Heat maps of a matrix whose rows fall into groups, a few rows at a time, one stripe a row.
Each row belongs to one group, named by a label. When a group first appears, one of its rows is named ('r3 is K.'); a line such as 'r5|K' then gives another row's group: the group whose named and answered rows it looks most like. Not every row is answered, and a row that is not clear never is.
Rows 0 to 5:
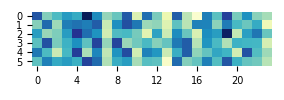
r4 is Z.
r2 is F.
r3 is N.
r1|F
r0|F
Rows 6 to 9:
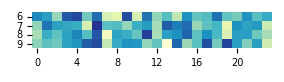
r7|N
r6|Z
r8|N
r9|F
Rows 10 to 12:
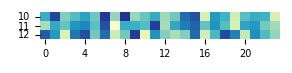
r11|N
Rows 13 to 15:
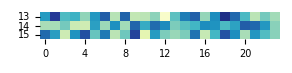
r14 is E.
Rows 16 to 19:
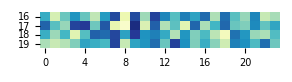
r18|E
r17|Z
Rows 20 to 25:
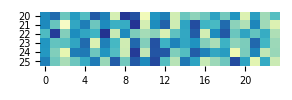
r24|Z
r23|Z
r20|F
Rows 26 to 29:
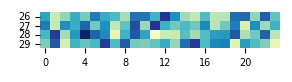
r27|Z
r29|N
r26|E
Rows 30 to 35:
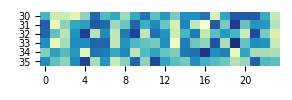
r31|F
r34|N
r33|F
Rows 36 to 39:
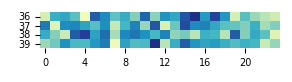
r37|Z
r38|F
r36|N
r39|N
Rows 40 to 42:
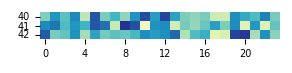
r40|E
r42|E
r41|F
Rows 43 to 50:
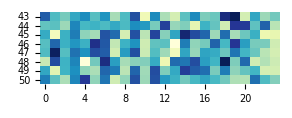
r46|F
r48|N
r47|F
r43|Z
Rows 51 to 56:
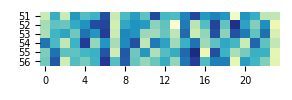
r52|F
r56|N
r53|F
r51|N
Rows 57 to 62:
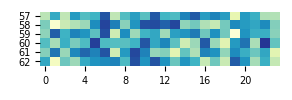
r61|F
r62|E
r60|E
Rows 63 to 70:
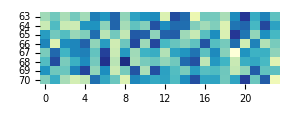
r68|N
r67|N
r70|E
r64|E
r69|Z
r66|Z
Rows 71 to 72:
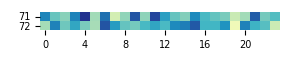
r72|N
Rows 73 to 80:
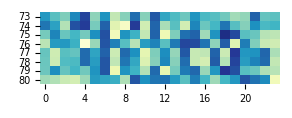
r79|N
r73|Z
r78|F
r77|F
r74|Z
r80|E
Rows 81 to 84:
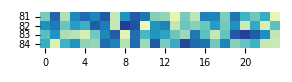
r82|F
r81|F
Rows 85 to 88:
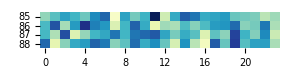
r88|F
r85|N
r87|E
